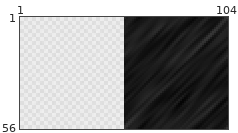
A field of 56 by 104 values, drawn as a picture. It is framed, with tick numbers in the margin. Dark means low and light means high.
The table splits into one row of 2 panels. Panel 1,1: very high, checkered, faint in contrast. Panel 1,2: very low, slanting up to the right, faint in contrast.
